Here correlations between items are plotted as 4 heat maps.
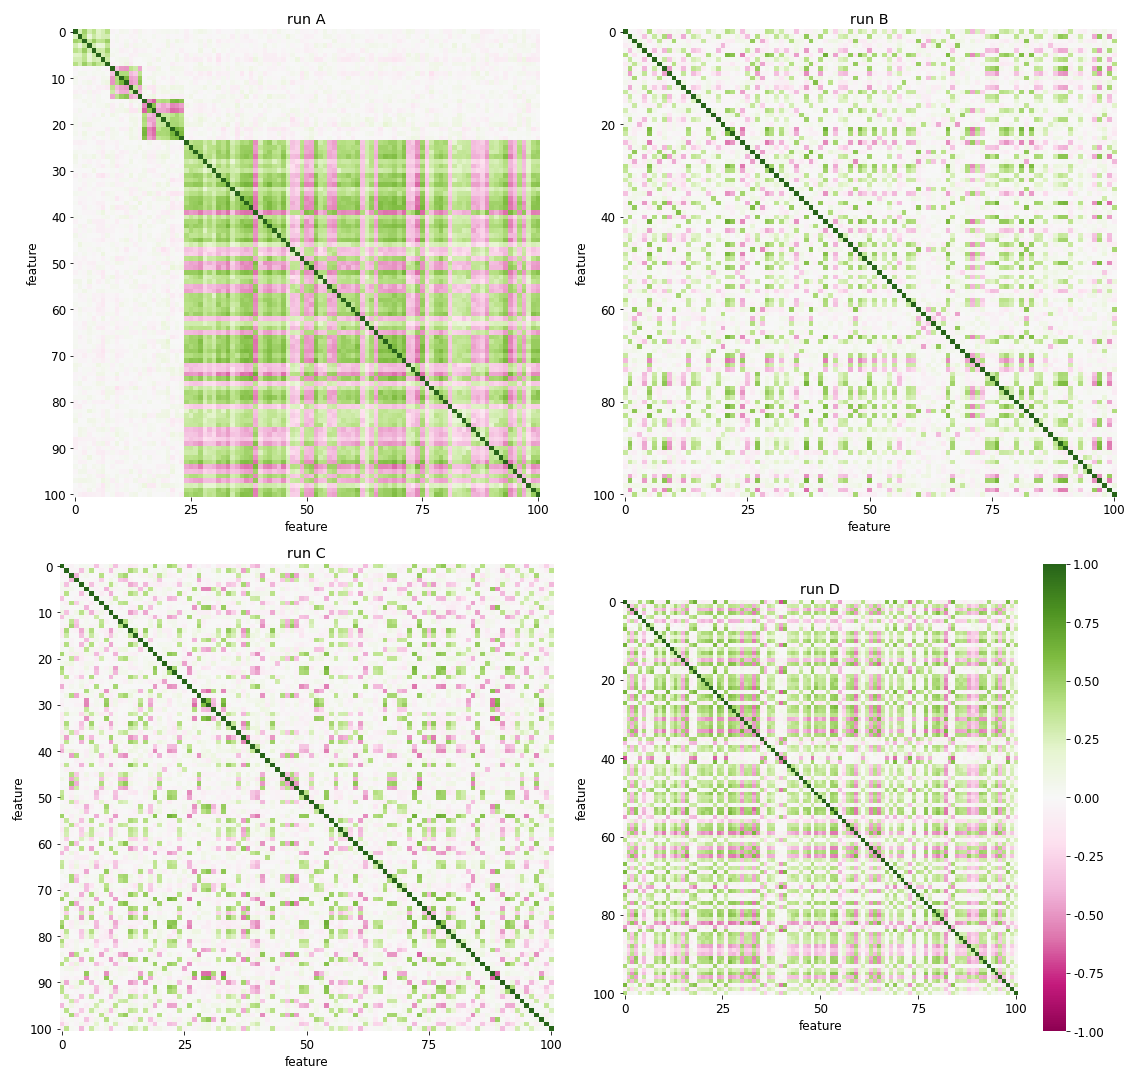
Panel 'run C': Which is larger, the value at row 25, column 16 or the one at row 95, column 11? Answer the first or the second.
the second
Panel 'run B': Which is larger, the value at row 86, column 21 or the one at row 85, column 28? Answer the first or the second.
the first
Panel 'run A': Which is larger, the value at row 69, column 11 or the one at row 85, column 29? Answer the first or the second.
the second
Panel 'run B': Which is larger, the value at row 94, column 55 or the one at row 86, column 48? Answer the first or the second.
the second
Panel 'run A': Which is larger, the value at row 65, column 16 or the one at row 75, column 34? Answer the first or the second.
the second
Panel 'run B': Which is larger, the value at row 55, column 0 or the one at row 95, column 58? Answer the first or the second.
the first
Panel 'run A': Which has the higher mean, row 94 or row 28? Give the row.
28
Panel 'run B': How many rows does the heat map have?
101
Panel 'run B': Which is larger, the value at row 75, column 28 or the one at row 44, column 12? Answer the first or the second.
the first
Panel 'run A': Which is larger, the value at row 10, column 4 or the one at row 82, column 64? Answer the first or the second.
the second
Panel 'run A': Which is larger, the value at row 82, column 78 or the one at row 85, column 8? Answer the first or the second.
the first
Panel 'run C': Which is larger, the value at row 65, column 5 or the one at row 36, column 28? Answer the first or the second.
the second
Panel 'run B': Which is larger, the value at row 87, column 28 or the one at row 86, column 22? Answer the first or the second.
the second
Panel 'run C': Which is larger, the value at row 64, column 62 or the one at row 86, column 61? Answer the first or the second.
the second
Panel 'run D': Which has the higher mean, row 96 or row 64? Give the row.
64
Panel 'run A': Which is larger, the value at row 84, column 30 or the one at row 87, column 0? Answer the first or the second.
the first
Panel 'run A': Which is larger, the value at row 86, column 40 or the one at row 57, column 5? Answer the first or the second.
the second
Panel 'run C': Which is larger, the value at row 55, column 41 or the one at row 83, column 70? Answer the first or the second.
the first
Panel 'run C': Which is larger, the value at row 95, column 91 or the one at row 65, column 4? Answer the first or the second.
the second
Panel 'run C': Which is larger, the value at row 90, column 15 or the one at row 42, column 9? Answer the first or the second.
the second
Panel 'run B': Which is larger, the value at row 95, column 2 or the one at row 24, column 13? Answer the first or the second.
the first
